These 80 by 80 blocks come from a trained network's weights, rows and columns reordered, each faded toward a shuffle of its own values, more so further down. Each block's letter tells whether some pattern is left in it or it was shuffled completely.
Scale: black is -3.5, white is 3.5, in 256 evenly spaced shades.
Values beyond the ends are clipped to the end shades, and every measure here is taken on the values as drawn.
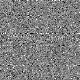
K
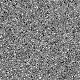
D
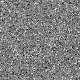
D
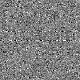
K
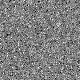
D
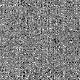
K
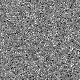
D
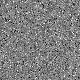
D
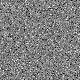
D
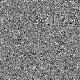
K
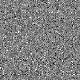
K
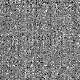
K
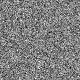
D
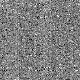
K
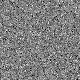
D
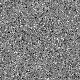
D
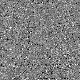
K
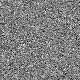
D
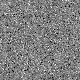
D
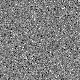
D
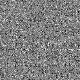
K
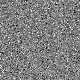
D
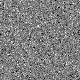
D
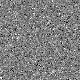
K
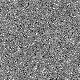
D
